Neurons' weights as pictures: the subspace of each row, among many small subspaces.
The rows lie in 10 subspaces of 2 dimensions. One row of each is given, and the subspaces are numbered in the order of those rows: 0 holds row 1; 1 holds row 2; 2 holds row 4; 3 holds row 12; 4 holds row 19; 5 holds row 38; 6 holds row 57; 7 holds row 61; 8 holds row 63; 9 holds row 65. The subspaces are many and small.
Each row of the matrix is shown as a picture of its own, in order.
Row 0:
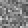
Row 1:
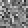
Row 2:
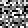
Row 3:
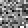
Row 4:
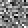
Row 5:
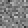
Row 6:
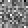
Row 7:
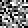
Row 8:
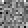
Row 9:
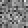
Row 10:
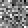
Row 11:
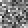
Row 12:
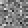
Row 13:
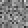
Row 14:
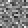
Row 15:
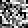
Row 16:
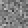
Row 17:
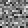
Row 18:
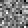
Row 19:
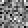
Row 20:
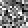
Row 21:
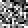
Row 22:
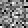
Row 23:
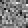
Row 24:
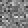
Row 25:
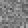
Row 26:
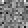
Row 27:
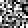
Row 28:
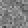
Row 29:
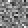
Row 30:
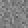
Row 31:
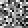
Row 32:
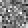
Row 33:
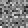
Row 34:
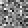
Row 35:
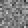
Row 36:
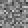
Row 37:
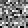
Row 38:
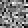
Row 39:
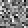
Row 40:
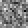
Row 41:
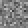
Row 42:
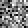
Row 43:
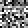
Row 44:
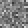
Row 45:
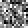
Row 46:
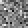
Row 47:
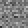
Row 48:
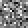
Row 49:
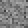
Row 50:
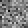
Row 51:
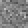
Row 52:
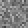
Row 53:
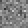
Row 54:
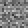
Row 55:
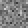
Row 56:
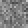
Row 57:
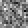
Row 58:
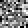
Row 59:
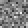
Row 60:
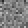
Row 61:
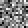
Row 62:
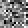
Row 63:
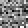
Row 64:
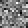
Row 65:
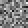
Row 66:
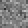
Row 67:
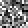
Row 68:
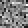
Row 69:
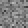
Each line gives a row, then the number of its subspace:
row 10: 7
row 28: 0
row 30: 0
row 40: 6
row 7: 2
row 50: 7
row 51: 9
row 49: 3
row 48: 6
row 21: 3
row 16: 3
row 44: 5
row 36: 9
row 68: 5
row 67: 0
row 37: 1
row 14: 2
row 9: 4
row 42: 7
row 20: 0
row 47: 1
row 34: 3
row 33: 1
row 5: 2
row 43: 8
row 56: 6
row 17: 1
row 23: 5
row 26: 4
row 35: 7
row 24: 1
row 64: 5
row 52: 0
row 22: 5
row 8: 4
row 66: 9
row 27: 8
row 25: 8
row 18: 7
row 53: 9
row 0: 1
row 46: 3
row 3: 8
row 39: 0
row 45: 6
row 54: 8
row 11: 7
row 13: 4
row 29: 2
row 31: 3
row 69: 5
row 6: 4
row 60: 4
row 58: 8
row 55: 9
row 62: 6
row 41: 6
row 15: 9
